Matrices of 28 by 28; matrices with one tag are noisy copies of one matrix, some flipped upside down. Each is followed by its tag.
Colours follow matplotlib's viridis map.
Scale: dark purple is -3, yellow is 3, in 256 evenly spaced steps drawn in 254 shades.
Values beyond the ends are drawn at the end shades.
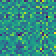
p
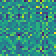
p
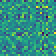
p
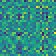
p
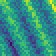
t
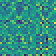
p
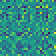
p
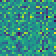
p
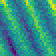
t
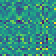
p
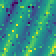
t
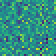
p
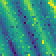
t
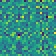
p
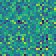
p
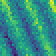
t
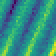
t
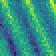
t
